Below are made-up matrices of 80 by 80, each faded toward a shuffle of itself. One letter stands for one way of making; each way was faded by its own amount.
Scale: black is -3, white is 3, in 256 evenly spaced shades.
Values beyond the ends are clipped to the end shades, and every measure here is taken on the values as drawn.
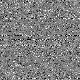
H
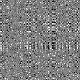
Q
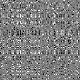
Q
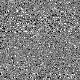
H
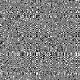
Q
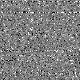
H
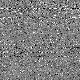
H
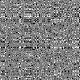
Q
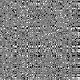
Q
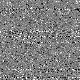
H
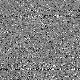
H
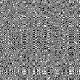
Q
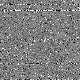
H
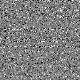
H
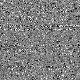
H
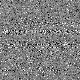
H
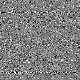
H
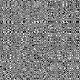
Q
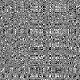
Q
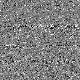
H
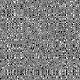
Q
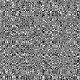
Q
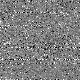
H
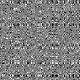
Q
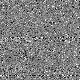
H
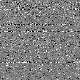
H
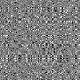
Q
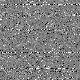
H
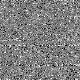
H
